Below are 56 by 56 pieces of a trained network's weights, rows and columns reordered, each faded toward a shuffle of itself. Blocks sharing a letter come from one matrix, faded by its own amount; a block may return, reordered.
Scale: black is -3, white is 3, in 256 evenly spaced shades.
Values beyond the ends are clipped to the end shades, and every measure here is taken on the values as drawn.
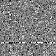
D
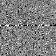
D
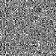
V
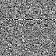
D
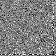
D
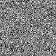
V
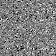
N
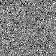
N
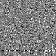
D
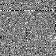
D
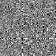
D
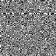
D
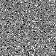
N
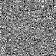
V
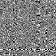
D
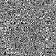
V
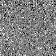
N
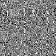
V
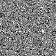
N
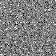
N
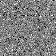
N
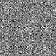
V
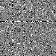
D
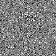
V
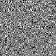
V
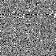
D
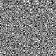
V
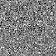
V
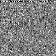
D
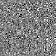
V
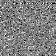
N
